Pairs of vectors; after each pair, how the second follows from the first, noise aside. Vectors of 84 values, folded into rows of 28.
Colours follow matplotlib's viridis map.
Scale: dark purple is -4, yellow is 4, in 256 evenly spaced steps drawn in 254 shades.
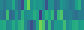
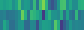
reversed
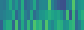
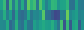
wrapped around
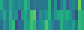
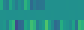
partly zeroed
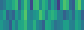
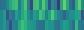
copied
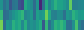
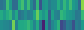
reversed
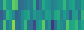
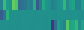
partly zeroed
